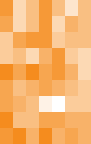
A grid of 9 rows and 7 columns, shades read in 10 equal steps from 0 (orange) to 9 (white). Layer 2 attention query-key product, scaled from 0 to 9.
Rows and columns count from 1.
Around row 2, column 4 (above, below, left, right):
1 1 4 6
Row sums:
27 26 22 30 14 23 36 18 12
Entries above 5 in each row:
2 2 0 2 1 0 2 0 0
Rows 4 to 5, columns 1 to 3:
5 4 6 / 0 2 0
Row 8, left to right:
0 4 4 2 2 3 3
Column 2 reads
6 6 2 4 2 4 3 4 0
